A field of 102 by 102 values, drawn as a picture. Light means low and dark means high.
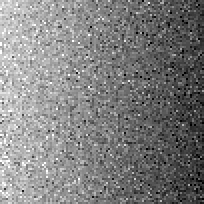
Stripes: none. Odd rows or columns: none. Slope: up to the right.
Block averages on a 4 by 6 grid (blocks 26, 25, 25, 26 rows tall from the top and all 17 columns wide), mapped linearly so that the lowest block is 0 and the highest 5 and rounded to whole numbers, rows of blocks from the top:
012345
012345
012345
012345
